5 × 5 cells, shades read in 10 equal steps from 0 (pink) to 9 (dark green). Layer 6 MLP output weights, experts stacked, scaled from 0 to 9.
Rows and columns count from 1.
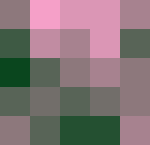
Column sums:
30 19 22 18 20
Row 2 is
7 2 3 1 6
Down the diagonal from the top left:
4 2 4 5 3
